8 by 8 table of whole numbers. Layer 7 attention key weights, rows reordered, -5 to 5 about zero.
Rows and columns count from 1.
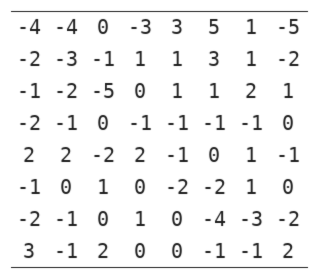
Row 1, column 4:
-3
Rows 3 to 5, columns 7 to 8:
2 1 | -1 0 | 1 -1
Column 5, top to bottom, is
3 1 1 -1 -1 -2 0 0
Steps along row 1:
same up down up up down down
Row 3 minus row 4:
1 -1 -5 1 2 2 3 1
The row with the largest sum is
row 8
